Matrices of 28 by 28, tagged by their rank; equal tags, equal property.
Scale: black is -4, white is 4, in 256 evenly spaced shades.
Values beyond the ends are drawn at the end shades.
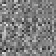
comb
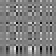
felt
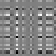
felt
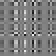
felt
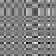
felt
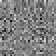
comb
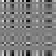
felt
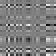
felt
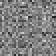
comb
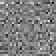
comb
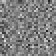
comb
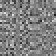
comb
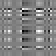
felt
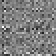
comb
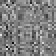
comb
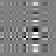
felt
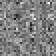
comb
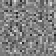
comb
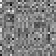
comb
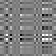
felt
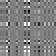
felt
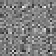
comb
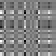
felt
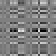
felt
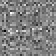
comb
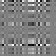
felt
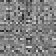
comb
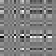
felt
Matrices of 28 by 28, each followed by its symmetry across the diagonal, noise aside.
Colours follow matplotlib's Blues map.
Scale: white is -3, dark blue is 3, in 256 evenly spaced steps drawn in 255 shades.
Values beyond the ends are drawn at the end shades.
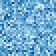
neither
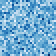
symmetric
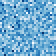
antisymmetric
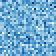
antisymmetric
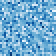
antisymmetric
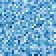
antisymmetric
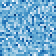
neither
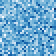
neither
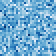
antisymmetric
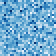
neither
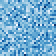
symmetric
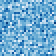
antisymmetric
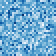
symmetric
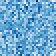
neither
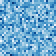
neither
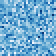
antisymmetric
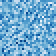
antisymmetric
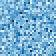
symmetric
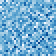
symmetric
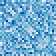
symmetric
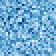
symmetric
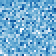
neither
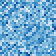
symmetric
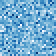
neither
